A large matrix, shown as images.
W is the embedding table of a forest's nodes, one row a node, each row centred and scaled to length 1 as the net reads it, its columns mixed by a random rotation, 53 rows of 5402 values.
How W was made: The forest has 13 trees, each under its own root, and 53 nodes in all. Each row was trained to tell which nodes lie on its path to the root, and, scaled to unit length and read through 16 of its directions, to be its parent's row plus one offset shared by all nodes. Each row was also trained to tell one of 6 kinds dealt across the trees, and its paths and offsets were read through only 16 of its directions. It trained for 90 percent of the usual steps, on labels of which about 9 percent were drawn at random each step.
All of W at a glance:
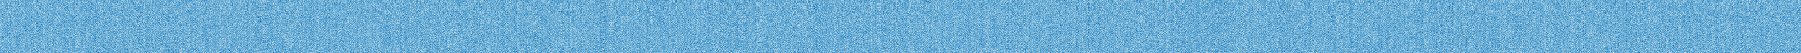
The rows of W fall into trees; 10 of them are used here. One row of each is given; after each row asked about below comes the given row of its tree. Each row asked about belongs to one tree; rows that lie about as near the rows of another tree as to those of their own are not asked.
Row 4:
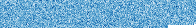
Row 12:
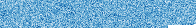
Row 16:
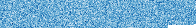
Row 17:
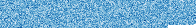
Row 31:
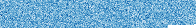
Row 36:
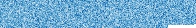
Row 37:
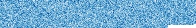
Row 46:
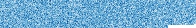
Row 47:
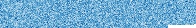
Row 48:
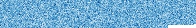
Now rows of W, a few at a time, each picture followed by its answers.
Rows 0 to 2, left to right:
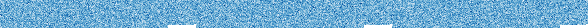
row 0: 31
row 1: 37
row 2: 47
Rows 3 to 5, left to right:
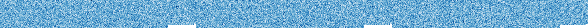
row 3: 4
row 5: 17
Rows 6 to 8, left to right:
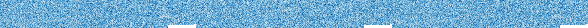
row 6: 46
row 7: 4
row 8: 46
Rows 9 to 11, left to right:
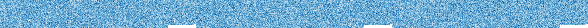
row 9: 46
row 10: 48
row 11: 36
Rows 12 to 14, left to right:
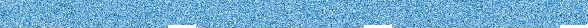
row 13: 31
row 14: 37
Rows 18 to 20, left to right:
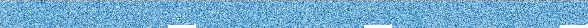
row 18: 4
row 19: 16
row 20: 48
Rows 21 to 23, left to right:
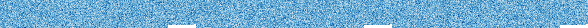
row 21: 16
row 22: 48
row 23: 17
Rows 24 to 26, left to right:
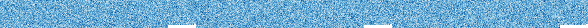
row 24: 4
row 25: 31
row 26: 16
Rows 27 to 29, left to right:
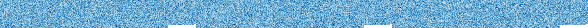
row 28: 36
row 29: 46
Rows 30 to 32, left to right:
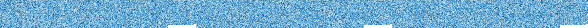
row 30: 17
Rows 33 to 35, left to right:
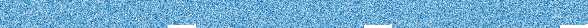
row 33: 31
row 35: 46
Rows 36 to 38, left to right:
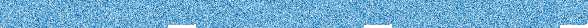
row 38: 12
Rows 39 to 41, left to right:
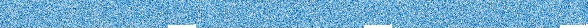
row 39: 47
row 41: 4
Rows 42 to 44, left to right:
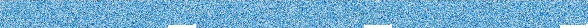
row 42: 12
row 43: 47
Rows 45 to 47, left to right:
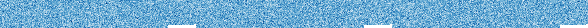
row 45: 17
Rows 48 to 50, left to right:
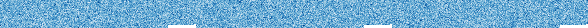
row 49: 48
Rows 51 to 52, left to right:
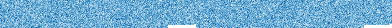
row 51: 17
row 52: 37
